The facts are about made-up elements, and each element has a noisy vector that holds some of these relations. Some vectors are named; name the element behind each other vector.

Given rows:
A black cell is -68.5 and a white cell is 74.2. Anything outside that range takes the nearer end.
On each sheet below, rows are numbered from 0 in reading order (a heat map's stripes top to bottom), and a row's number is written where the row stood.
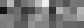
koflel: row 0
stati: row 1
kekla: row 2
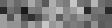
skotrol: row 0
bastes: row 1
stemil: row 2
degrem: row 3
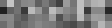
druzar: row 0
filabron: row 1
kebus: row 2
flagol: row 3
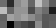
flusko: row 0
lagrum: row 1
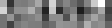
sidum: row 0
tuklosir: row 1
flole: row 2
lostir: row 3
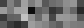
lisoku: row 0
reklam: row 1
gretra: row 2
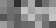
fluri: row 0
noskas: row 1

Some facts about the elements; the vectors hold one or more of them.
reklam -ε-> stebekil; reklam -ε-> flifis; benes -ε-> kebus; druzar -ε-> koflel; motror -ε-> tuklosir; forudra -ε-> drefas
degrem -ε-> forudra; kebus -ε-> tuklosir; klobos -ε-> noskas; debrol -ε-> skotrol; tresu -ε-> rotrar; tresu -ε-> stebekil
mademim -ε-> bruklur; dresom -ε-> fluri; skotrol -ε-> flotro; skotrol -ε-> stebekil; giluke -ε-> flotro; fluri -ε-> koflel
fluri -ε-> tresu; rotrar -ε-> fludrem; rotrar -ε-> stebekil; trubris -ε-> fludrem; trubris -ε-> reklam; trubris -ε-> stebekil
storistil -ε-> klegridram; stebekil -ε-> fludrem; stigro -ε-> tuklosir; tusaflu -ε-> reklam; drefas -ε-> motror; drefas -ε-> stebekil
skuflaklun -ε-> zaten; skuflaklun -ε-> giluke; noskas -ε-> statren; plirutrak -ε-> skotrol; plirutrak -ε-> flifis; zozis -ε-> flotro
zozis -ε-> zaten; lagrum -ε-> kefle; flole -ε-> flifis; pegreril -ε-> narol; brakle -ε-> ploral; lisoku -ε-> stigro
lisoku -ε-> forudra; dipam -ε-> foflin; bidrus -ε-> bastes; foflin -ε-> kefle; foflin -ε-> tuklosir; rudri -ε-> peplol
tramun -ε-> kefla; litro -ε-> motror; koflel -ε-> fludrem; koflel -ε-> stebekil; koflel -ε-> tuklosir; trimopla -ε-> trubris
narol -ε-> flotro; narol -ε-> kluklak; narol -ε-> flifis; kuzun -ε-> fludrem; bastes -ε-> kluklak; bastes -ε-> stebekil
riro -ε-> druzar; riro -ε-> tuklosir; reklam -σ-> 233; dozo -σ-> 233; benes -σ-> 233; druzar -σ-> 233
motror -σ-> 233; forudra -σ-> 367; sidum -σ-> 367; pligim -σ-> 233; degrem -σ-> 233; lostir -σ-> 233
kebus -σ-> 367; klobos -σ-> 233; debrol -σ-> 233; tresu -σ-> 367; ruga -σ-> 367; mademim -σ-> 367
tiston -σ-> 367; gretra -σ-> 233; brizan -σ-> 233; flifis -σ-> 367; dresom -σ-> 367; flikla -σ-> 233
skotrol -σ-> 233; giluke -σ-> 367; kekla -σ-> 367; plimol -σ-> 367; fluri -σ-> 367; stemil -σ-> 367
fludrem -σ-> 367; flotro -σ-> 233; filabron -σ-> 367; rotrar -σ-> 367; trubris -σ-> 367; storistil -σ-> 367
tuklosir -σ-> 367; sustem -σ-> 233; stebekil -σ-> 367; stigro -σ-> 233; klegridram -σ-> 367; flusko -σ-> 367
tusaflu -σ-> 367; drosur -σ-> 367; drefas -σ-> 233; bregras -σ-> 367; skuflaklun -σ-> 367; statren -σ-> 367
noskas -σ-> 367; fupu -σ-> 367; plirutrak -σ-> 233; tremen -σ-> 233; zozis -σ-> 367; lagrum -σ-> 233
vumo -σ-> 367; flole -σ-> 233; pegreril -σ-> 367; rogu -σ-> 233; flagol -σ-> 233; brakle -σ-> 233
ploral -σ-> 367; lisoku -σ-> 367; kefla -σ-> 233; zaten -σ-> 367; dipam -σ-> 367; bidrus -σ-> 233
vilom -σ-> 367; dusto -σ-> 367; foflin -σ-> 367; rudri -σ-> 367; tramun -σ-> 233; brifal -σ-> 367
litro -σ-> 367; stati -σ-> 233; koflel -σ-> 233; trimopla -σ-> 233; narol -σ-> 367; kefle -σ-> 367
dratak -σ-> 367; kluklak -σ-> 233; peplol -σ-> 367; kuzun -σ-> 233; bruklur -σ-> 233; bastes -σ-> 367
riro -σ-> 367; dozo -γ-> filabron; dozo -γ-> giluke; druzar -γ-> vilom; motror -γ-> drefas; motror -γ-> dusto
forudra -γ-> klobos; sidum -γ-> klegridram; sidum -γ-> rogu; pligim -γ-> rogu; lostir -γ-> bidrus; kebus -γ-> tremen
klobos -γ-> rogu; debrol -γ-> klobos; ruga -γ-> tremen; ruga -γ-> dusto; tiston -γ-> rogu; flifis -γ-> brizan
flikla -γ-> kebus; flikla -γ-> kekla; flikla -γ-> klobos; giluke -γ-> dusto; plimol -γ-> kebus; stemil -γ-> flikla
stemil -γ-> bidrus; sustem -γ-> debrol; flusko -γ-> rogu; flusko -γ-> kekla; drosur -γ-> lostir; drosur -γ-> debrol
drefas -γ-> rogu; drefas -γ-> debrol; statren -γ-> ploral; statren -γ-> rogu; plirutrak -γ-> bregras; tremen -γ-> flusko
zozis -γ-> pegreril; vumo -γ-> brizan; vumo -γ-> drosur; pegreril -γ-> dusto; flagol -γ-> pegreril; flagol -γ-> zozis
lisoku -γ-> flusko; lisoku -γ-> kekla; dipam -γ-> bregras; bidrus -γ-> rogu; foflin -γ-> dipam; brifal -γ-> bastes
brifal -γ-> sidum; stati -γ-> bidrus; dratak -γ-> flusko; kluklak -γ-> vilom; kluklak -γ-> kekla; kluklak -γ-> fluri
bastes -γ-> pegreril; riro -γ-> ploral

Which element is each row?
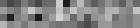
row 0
narol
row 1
skuflaklun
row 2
statren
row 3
ruga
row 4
vumo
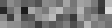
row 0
plirutrak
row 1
dratak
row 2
foflin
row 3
fludrem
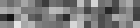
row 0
zozis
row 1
tusaflu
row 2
giluke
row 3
stigro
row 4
sustem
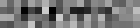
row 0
rogu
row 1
bidrus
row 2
flotro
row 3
kluklak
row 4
plimol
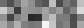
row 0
zaten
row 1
pegreril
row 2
forudra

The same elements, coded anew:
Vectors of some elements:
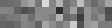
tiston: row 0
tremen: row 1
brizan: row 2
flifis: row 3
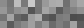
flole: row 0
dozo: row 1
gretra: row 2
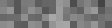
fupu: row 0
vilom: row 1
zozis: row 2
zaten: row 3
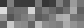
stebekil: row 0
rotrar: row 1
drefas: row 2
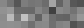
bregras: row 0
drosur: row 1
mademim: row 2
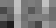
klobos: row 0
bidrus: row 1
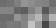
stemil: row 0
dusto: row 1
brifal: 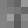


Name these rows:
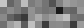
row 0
flotro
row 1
pegreril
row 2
motror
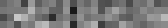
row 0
lisoku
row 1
skotrol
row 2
tuklosir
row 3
litro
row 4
fludrem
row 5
dipam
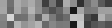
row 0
plirutrak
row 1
giluke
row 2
kebus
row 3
noskas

